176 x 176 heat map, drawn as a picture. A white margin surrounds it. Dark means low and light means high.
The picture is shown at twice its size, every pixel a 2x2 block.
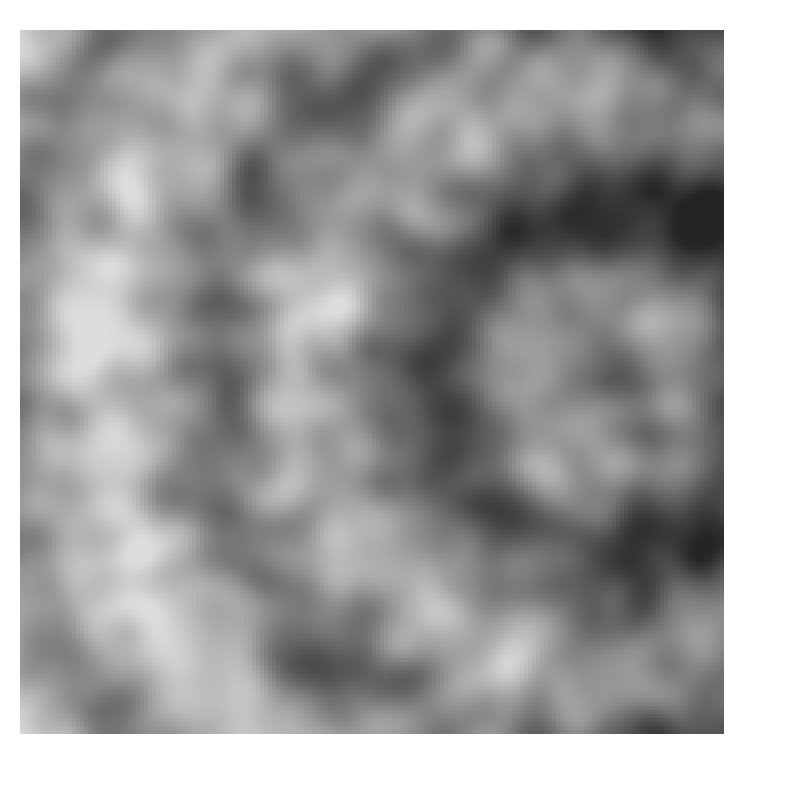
Rings spread out from the middle right. The ninth with the lowest average is the top right. The texture varies smoothly and slowly. The field climbs toward the left.
